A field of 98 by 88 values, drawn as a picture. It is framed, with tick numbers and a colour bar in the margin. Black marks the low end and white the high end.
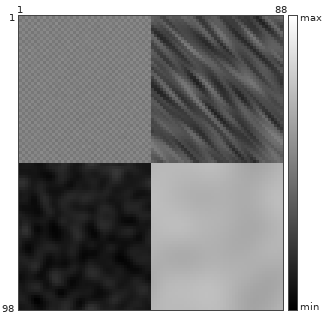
It is made of 2 by 2 panels. Panel 1,1: middling, checkered, faint in contrast. Panel 1,2: low, slanting down to the right. Panel 2,1: very low, blotchy, faint in contrast. Panel 2,2: high, smooth, faint in contrast.
